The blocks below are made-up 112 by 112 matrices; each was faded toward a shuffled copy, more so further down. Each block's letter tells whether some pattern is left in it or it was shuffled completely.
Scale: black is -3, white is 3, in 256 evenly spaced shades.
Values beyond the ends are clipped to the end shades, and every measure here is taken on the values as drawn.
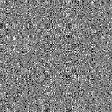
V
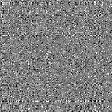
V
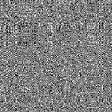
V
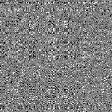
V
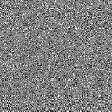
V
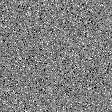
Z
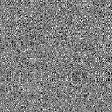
V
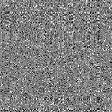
V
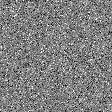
Z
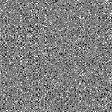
V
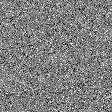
Z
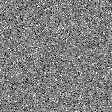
Z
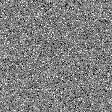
Z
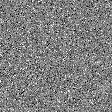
Z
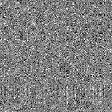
V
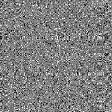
V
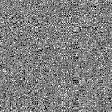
V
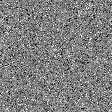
Z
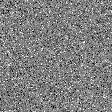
Z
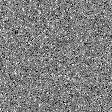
Z
